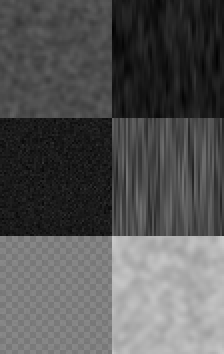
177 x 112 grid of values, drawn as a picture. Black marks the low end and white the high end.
The table splits into 3 rows of 2 panels. Panel 1,1: low, blotchy, faint in contrast. Panel 1,2: very low, streaked downward, faint in contrast. Panel 2,1: very low, fine-grained, faint in contrast. Panel 2,2: low, streaked downward. Panel 3,1: middling, checkered, faint in contrast. Panel 3,2: high, blotchy, faint in contrast.
